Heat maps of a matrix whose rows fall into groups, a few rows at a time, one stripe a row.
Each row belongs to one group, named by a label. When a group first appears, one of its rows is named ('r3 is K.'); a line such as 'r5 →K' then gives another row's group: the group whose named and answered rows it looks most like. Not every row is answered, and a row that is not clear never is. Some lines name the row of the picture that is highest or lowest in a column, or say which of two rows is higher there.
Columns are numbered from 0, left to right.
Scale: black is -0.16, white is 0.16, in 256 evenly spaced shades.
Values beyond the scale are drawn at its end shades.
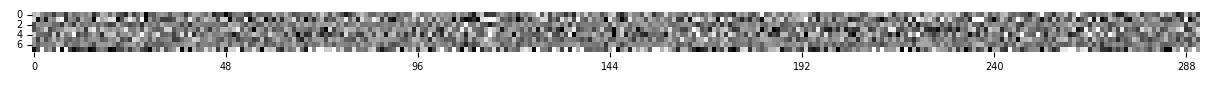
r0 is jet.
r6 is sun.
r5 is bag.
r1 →sun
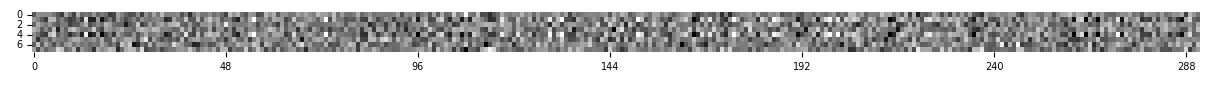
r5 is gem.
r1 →jet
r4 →jet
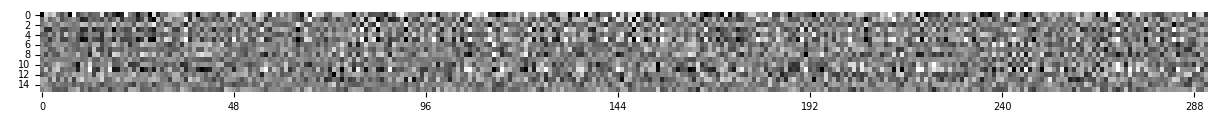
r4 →sun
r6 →bag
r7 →jet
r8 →bag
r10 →bag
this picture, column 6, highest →4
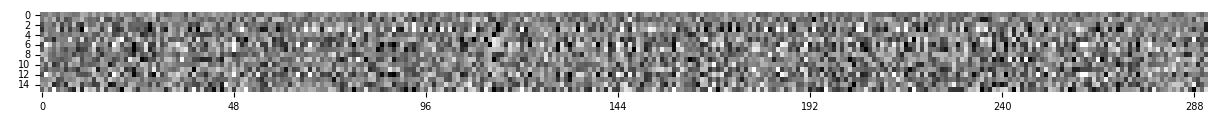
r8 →jet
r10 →bag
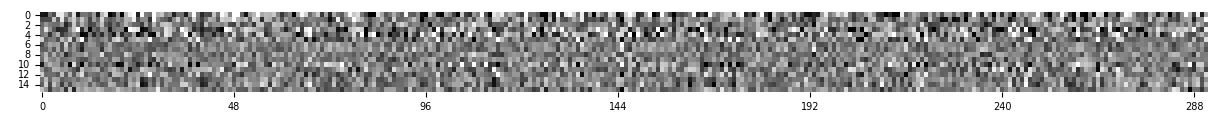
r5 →sun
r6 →sun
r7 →sun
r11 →bag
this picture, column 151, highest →11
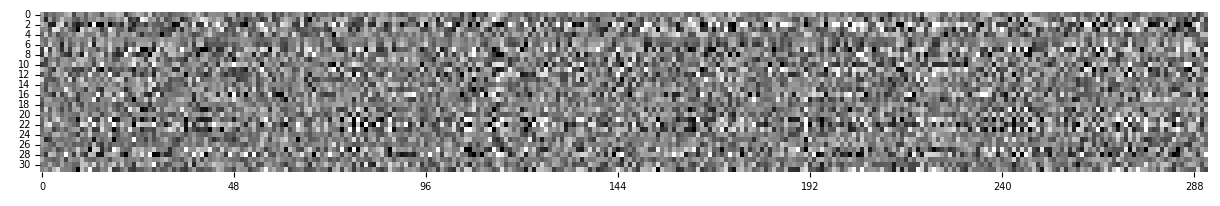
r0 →sun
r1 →bag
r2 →jet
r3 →bag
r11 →jet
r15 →sun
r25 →gem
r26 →jet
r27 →bag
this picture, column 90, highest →6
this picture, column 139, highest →7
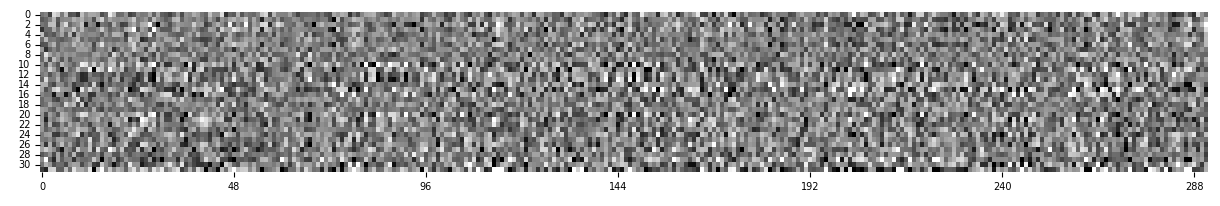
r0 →bag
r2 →sun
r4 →sun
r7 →gem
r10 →gem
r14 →jet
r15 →bag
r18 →sun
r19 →jet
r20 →gem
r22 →bag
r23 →gem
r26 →bag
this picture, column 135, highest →31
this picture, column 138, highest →27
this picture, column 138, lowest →3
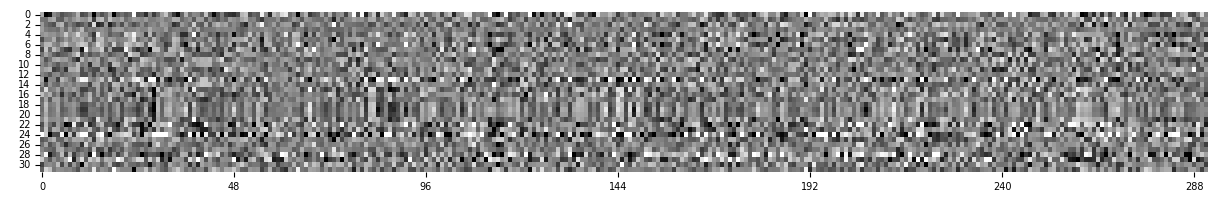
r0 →gem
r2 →jet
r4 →gem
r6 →gem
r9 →bag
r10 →bag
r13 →gem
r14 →bag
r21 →gem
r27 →jet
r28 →jet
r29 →sun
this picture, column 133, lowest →28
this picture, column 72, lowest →24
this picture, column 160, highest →29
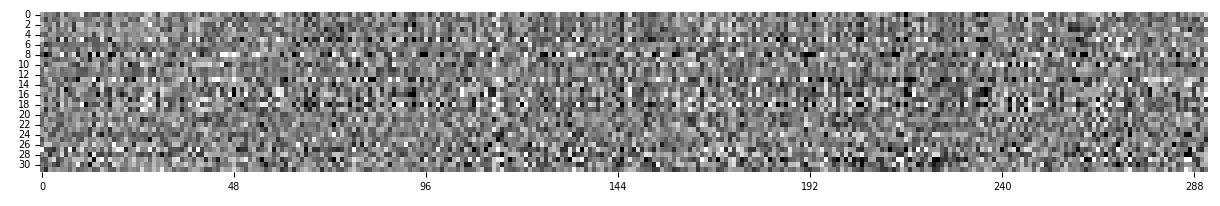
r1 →bag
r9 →bag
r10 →bag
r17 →bag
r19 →bag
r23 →bag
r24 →jet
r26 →gem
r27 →sun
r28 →jet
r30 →bag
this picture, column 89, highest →13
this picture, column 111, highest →16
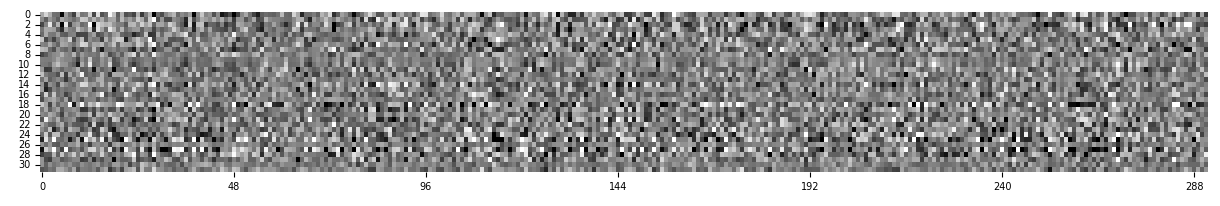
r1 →gem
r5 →sun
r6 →gem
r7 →jet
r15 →gem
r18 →sun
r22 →jet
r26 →bag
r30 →bag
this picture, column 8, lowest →18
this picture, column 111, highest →25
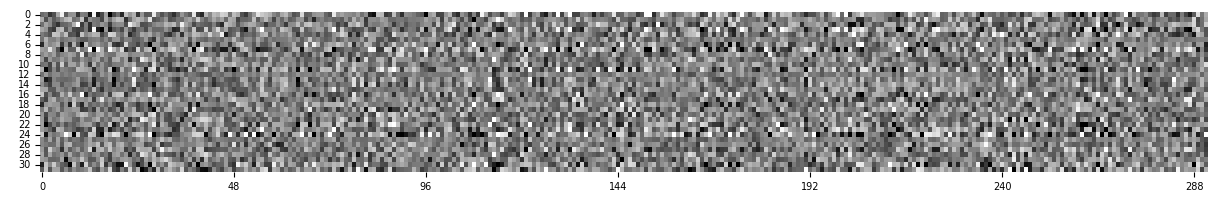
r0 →jet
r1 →sun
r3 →jet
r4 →bag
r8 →sun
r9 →bag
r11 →gem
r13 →gem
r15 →jet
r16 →sun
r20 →gem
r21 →bag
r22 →gem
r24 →sun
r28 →bag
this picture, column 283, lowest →24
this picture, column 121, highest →0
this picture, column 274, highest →11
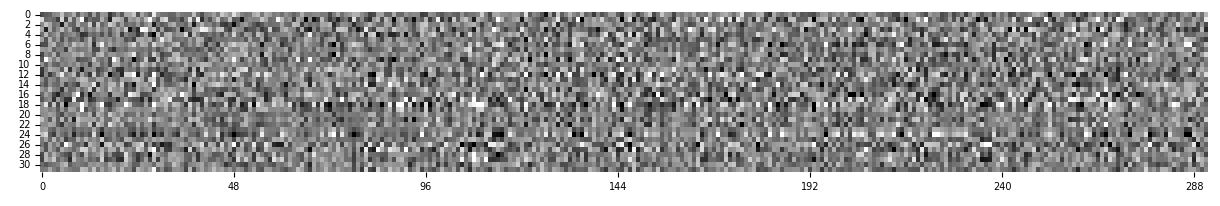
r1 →sun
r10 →bag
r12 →jet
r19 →sun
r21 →sun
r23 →jet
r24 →jet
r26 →sun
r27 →gem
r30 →bag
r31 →gem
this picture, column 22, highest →16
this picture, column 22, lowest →3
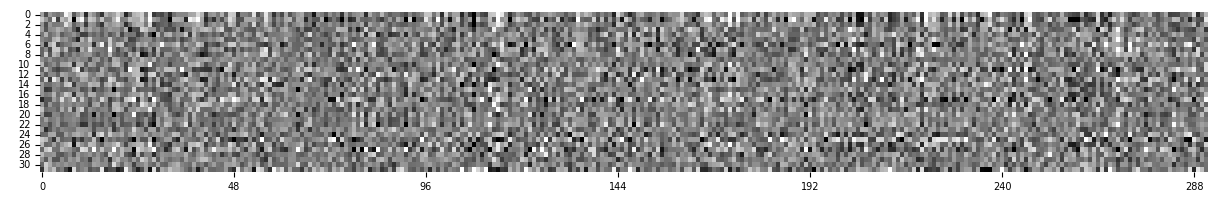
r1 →sun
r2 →sun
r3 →bag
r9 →bag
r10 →sun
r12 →gem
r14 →sun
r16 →sun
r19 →sun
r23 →gem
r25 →jet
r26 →sun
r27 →gem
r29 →bag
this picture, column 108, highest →31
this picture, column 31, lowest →27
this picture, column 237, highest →0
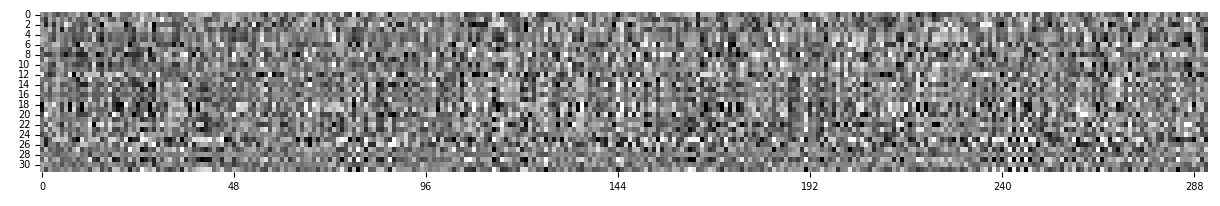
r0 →bag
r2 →sun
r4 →jet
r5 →jet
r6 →bag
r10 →jet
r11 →jet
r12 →sun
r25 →bag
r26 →gem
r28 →bag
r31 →bag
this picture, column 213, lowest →26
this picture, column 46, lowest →25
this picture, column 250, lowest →29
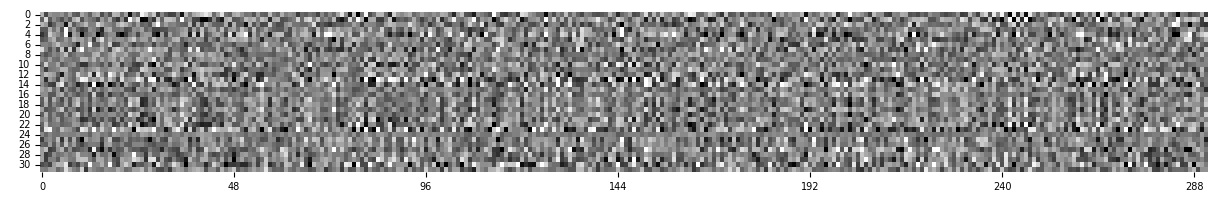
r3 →sun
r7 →sun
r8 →bag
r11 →bag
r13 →gem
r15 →jet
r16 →jet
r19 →jet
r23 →gem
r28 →gem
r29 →gem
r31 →sun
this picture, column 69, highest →4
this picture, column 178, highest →23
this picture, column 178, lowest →28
